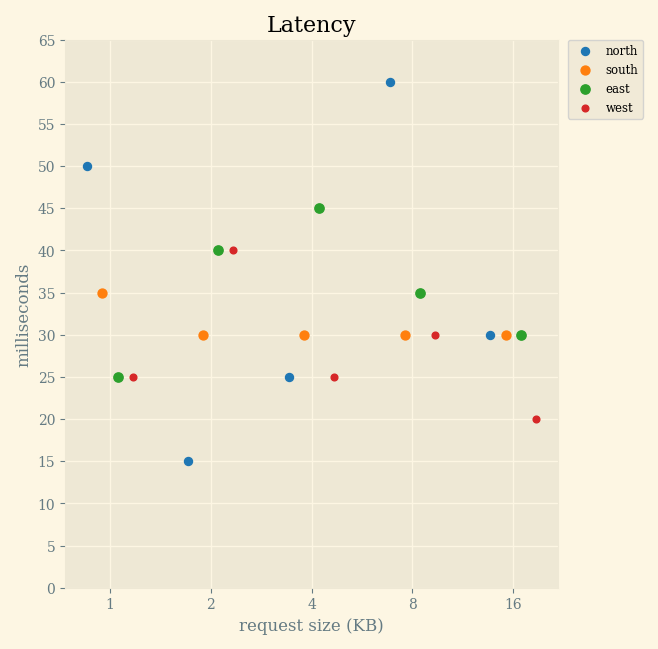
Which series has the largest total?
north
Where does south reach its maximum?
1
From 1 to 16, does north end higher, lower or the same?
lower
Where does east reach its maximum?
4
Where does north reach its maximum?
8
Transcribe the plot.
Title: Latency
x-axis: request size (KB), ticks 1 2 4 8 16
y-axis: milliseconds, ticks 0 5 10 15 20 25 30 35 40 45 50 55 60 65
Legend: north, south, east, west
Values:
north: 50 15 25 60 30
south: 35 30 30 30 30
east: 25 40 45 35 30
west: 25 40 25 30 20
